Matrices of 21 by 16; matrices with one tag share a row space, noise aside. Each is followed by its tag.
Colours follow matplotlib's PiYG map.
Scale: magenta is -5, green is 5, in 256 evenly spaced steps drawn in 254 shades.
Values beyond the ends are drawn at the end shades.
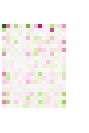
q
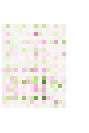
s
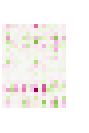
s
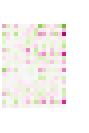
q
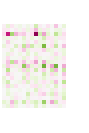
s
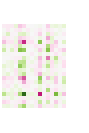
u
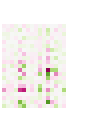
u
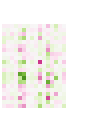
u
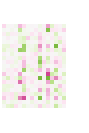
u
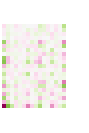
q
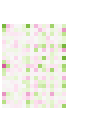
q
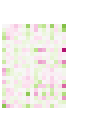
q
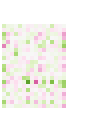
q
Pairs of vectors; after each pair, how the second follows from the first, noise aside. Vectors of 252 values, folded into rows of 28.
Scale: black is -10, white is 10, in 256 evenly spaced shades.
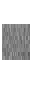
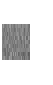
copied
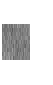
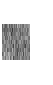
scaled up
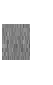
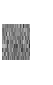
scaled up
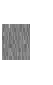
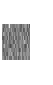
scaled up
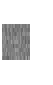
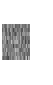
scaled up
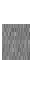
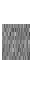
scaled up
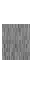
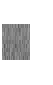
copied
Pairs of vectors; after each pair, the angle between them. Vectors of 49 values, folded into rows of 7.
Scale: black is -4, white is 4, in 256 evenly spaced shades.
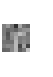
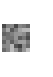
partly aligned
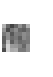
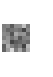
partly aligned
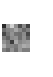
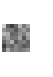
nearly opposite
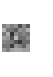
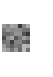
orthogonal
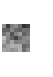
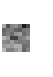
nearly parallel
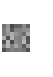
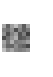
partly opposed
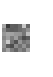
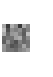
partly aligned
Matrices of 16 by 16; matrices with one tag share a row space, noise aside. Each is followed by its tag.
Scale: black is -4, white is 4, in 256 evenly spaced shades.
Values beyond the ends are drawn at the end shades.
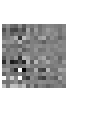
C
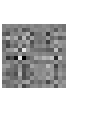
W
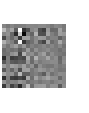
C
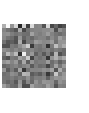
W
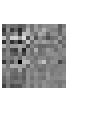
C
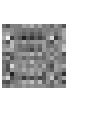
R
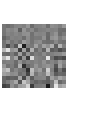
W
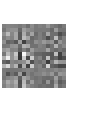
W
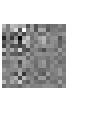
C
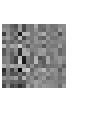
C
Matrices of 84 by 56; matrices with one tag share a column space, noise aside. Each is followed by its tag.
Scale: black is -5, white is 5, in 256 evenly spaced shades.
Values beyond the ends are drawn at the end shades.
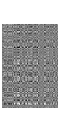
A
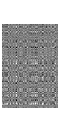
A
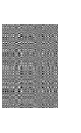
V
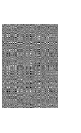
V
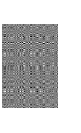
V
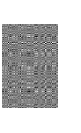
V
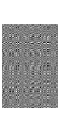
V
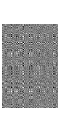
V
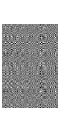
V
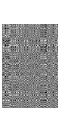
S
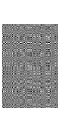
V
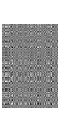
A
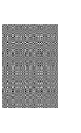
V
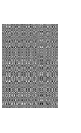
A
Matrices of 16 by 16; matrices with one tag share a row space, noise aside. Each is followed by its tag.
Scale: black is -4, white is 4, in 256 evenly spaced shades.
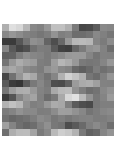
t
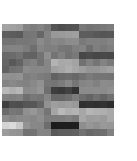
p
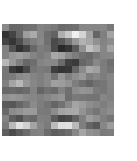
t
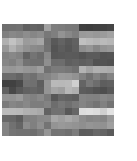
p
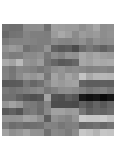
p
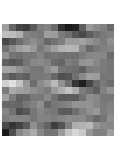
t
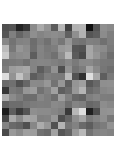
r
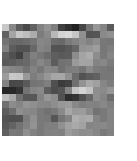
t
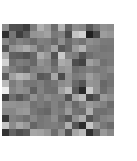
r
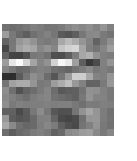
t
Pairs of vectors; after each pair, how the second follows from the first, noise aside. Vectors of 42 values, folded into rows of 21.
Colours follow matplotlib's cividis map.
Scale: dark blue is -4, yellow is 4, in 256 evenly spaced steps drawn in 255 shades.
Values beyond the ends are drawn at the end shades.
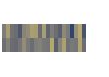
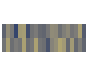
wrapped around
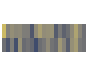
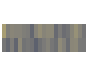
shrunk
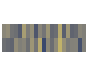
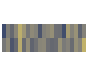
wrapped around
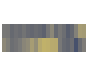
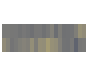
shrunk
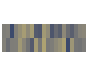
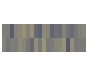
shrunk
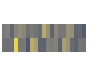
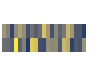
scaled up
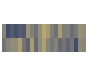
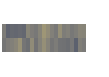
shrunk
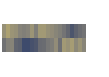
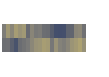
reversed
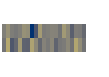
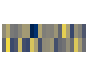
scaled up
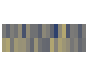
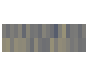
shrunk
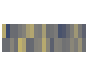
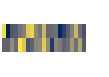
scaled up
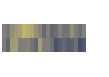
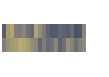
wrapped around
